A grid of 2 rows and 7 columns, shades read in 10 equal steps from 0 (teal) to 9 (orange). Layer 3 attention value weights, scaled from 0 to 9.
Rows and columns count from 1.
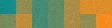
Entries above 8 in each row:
0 1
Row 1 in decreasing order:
8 8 6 5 3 2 0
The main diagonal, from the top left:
0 7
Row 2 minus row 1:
4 2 0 0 0 -3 1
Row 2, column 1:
4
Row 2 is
4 7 2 3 6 5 9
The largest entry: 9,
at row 2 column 7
